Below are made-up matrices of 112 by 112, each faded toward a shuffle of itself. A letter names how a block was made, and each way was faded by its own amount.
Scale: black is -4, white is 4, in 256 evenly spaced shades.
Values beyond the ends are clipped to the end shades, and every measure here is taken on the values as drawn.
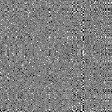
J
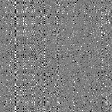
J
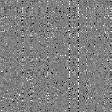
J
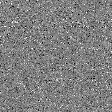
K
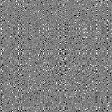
J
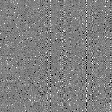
J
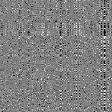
J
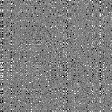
J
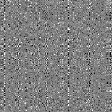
J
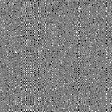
J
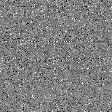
K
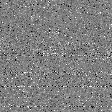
K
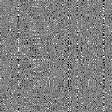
J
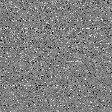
K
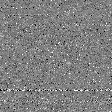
K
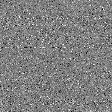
K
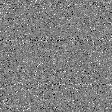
K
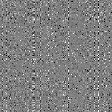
J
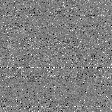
K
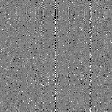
J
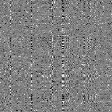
J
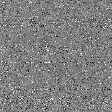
K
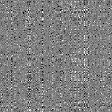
J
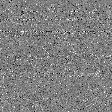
K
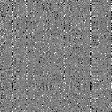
J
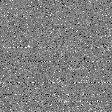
K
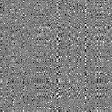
J
